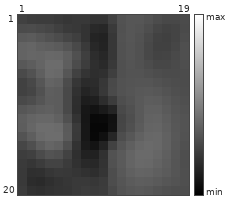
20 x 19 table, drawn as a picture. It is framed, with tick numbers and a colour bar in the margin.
Ninth with the lowest average: centre. Seam: vertical, 60% of the way across, the right part calmer. Average level on the scale: 30%.
